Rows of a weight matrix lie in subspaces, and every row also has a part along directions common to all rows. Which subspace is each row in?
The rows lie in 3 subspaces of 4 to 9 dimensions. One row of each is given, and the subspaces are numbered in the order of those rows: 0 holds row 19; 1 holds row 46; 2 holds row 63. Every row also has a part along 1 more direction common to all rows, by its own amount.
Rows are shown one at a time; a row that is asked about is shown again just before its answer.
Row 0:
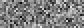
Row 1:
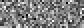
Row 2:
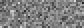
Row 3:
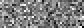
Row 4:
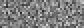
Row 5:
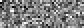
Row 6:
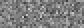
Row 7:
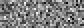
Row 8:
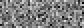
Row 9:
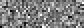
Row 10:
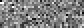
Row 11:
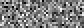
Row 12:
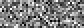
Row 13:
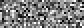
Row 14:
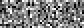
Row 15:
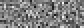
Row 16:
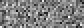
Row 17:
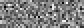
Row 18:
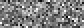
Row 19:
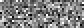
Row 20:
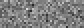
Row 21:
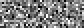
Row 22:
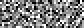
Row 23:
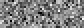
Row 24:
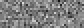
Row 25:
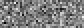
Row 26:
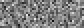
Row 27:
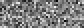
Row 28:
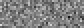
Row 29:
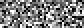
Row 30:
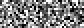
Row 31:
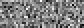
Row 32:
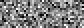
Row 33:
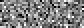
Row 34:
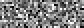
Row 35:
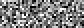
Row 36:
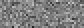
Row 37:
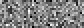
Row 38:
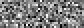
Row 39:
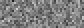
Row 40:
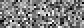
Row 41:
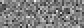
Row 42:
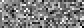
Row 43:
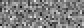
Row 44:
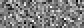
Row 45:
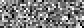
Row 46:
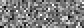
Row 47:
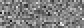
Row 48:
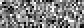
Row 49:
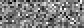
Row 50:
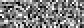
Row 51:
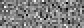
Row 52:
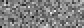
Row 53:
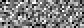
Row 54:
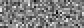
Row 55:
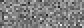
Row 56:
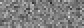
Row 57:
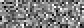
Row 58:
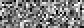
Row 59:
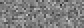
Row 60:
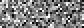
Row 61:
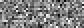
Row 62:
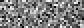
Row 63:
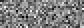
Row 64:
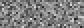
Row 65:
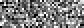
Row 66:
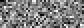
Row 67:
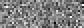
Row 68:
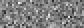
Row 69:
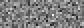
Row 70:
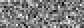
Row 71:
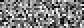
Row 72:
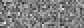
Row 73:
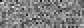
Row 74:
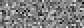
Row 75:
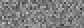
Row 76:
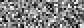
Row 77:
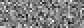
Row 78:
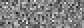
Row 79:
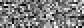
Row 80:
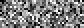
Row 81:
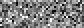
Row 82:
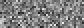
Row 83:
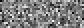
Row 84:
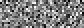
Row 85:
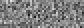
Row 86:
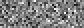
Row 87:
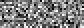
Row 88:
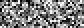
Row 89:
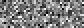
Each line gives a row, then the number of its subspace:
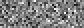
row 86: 1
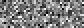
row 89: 0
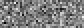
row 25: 0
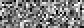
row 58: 2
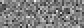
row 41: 2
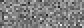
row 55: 1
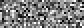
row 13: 1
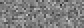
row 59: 0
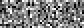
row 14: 2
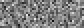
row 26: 0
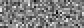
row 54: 2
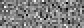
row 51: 2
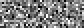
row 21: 2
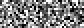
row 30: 2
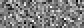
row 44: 2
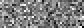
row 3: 1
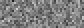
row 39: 0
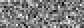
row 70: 2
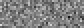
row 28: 2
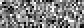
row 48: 2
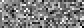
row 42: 1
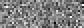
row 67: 1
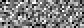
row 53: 0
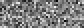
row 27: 2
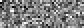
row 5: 1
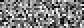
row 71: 0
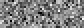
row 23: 0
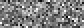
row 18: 2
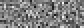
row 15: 2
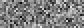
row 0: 0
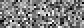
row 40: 0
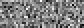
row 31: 2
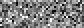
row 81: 2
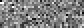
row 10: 1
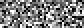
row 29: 1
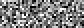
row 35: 0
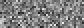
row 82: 0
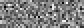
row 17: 2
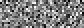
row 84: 0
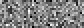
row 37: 2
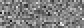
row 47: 0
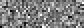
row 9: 1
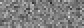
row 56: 0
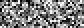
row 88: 2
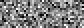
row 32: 2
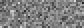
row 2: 1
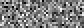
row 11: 0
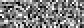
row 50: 2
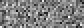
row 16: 1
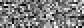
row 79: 1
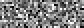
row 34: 2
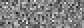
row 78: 0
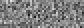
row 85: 2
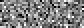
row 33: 0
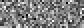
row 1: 0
